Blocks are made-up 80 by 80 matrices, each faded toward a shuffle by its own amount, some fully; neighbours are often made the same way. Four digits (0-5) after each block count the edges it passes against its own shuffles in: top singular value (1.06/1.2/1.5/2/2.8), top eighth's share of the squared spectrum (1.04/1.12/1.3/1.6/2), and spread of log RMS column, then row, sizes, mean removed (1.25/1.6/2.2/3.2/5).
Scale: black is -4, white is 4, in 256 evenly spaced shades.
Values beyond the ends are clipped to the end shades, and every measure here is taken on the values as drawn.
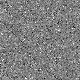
0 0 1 0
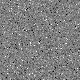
0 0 0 0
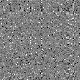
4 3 1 1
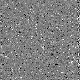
3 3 2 0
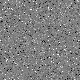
0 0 0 0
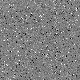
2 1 0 0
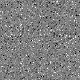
3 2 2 1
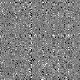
4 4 3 2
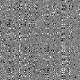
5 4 3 2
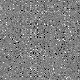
4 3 1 2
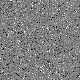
2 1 0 0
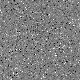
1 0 0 0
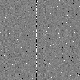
4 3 1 0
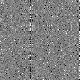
4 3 2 1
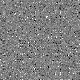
3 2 1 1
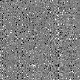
4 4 2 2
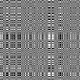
5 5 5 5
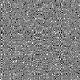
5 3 2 2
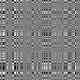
5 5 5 4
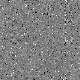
3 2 1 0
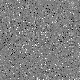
2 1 0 0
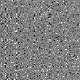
4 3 2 1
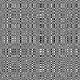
5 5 4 4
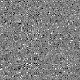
4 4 2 2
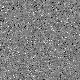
1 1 0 0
